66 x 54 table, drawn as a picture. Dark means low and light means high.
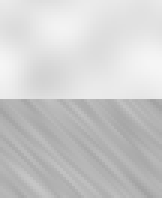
The table splits into 2 rows of 1 panel. Panel 1,1: very high, smooth, faint in contrast. Panel 2,1: high, slanting down to the right, faint in contrast.
